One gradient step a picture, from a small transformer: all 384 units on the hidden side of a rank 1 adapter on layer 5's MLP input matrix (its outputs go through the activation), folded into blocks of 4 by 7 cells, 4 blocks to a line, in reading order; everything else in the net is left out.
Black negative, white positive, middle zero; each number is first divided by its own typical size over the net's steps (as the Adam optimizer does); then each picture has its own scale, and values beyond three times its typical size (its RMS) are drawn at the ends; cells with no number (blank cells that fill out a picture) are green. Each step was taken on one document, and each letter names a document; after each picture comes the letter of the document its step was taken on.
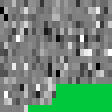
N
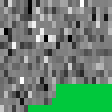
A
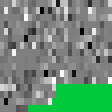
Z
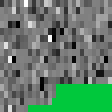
A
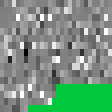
Z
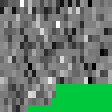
A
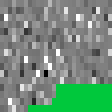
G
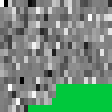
A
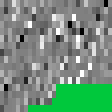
N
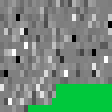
G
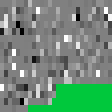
G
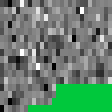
A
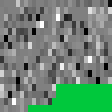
Z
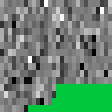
N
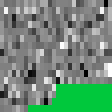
N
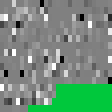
G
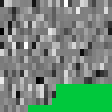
A
